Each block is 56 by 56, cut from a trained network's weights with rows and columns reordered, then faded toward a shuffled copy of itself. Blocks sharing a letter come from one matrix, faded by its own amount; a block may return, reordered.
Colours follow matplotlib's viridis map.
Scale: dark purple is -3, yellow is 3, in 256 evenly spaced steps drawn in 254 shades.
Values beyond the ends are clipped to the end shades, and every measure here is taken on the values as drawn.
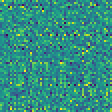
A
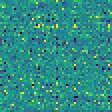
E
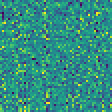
A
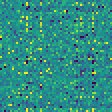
E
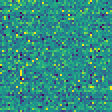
E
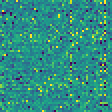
E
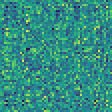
A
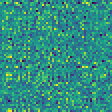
A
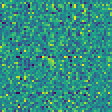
A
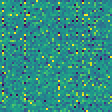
E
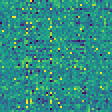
E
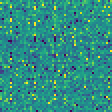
E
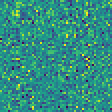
A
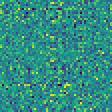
A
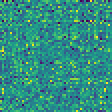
A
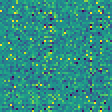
E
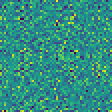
A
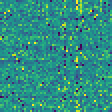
E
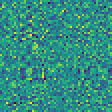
A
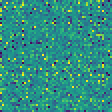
E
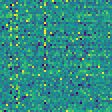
E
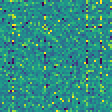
E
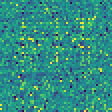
E
